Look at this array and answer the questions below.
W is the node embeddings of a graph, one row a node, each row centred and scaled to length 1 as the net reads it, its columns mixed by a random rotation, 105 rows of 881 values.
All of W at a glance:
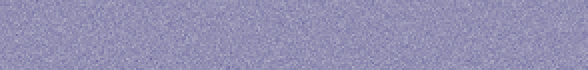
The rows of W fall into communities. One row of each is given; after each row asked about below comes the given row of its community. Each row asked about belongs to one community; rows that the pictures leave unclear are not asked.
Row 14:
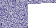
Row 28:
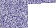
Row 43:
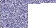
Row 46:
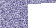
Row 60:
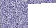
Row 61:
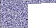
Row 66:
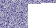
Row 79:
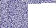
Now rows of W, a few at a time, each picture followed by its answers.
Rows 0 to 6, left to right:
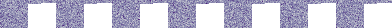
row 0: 61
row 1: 43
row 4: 46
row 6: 79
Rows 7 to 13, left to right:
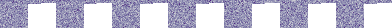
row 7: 46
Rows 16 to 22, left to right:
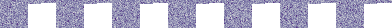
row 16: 60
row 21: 60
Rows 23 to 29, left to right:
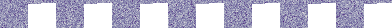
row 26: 46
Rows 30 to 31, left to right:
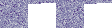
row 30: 66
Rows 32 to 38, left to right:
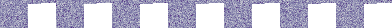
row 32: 61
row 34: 14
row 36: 14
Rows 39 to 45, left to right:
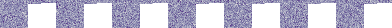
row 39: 28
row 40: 61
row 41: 43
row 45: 66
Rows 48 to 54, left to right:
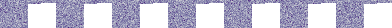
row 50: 60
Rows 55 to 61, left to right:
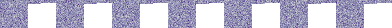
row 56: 14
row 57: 46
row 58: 46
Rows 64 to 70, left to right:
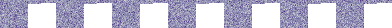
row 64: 28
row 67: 60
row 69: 46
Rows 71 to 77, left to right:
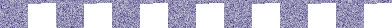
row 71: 66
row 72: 46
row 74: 60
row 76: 79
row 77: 66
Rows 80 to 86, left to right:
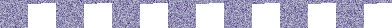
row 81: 66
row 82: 14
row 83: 61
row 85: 66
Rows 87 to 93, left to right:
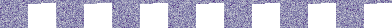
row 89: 66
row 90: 60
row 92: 60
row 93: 61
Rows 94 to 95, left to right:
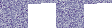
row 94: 61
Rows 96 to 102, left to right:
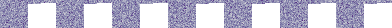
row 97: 60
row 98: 46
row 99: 66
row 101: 79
